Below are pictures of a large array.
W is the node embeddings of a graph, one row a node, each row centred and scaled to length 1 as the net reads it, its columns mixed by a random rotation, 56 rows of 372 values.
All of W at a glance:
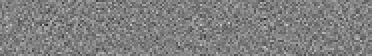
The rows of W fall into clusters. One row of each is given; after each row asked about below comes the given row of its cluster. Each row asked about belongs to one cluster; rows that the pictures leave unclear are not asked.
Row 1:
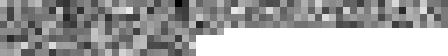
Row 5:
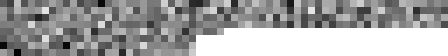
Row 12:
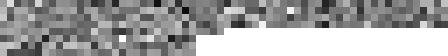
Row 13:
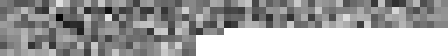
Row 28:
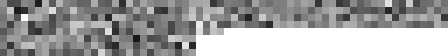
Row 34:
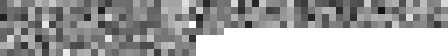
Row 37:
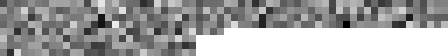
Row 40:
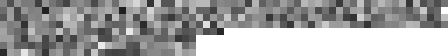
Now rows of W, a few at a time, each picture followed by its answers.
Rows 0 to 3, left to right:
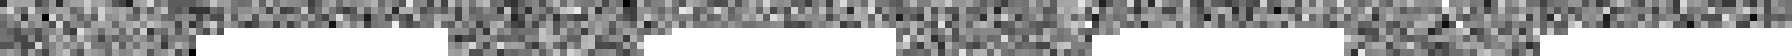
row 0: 5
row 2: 34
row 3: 37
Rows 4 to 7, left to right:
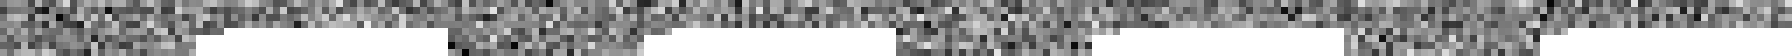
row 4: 13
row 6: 28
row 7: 34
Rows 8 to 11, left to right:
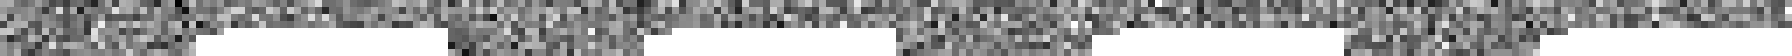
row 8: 1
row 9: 5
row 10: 34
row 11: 40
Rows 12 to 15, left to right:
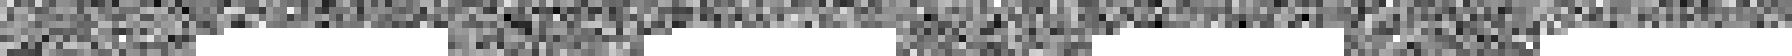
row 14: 37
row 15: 28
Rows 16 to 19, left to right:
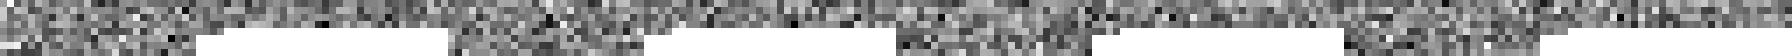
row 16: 12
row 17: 37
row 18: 5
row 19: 5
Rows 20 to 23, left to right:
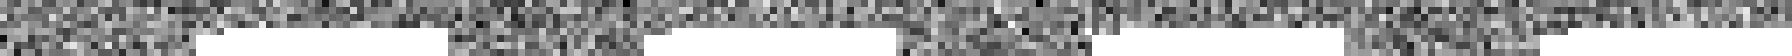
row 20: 12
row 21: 1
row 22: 37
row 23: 13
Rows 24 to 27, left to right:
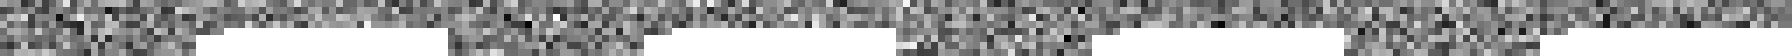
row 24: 13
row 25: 13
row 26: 12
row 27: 37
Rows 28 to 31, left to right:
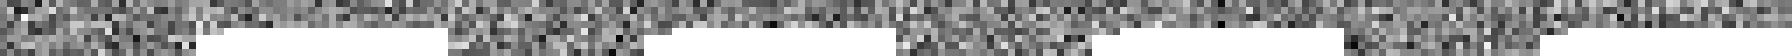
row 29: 12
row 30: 12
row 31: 5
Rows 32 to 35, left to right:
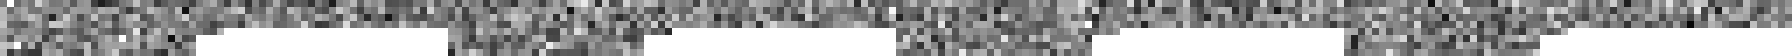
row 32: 12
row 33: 40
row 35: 37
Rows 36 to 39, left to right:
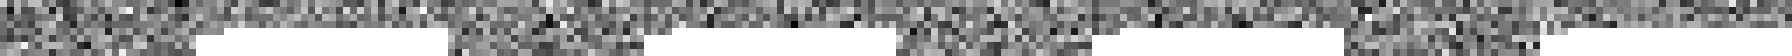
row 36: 1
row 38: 37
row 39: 28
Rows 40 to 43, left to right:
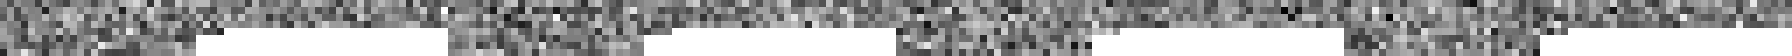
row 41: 13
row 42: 28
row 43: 5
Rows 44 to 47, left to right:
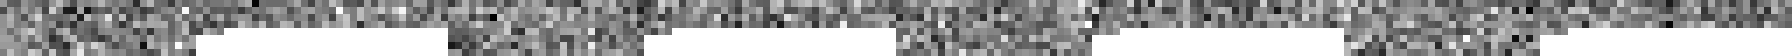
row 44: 13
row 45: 5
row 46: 34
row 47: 12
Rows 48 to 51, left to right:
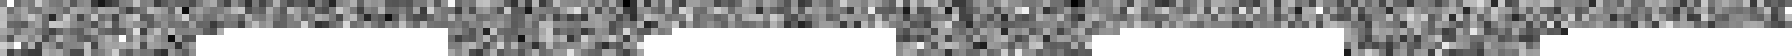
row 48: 12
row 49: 1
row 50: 1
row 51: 40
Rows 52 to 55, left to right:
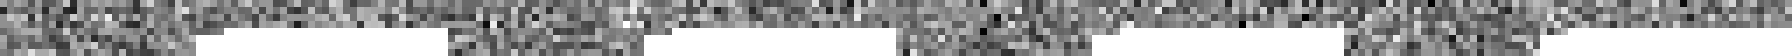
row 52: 13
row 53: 34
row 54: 37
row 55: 28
